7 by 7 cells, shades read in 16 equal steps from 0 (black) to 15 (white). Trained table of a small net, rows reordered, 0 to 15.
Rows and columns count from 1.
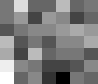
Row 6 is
14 8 7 4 4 5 8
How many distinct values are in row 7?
6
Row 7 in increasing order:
0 3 6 6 7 8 15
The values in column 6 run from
4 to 10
